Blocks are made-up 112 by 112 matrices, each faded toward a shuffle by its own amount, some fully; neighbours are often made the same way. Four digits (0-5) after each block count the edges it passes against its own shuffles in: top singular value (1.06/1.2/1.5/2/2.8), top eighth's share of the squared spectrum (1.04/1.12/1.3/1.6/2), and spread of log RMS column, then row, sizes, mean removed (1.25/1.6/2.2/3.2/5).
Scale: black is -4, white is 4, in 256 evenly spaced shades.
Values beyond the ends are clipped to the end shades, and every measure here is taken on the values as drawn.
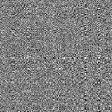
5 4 3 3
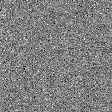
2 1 0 0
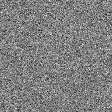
3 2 0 0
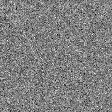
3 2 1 0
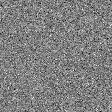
1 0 0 0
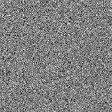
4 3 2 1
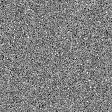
2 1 0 0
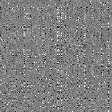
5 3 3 2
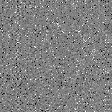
4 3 2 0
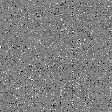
3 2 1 1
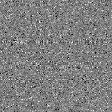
4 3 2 2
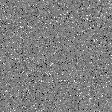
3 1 0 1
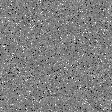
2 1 0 0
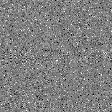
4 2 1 1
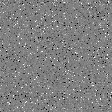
3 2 1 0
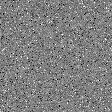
1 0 0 0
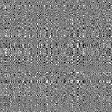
5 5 4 4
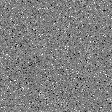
0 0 0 0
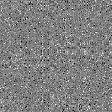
4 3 2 1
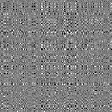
5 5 4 4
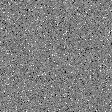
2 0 0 0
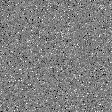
2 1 0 0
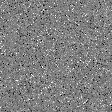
0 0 0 0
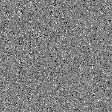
1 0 2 0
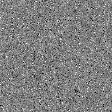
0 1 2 0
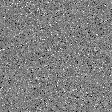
0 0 0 0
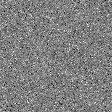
0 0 0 0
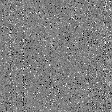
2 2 2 0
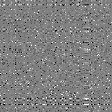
5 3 2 2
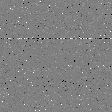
4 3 0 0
